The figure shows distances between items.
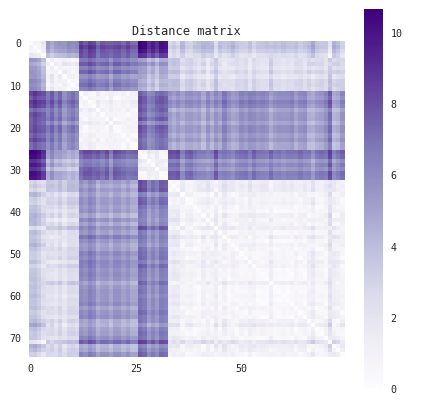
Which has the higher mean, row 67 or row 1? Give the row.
1
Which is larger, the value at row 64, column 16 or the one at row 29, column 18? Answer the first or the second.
the second
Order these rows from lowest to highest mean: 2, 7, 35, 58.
58, 35, 7, 2
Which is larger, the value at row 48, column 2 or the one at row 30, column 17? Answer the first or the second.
the second
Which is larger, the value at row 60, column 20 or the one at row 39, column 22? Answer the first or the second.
the first
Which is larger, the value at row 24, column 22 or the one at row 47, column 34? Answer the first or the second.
the second
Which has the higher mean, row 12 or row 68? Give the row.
12
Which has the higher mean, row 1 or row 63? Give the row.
1
